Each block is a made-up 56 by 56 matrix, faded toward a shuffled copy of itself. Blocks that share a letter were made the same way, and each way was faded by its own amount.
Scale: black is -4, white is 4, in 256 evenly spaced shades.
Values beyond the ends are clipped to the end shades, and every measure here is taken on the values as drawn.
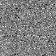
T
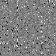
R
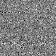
T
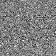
T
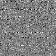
T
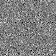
T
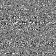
T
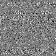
T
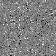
R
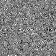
T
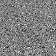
T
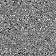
T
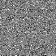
T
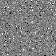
R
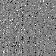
R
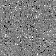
R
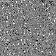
R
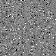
R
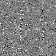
R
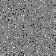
R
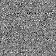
T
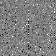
R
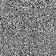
T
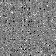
R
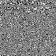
T
